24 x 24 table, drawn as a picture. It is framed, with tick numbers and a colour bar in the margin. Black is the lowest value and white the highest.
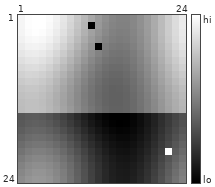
Seam: horizontal, 60% of the way down, the top part higher. Lone odd cells: 3, 1 higher and 2 lower than their neighbours. Ninth with the highest average: top left.
